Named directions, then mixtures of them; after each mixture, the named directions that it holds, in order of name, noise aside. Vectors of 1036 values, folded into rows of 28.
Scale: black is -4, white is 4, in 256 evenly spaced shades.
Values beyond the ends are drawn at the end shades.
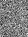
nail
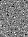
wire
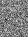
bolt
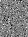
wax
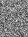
bolt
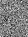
bolt, nail, wax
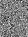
nail, wax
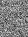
bolt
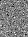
wire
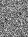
bolt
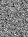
bolt, wire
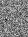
bolt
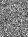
bolt, nail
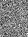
nail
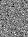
bolt, wire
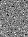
wire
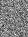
bolt, nail, wire
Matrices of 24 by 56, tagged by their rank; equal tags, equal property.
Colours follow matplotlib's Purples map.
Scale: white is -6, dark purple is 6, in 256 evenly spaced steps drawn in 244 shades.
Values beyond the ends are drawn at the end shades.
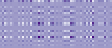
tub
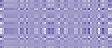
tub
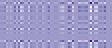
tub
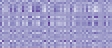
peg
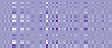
tub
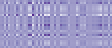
tub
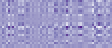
peg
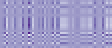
tub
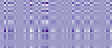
tub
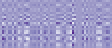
peg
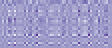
peg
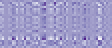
peg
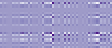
tub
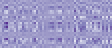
peg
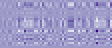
peg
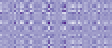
peg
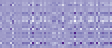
peg
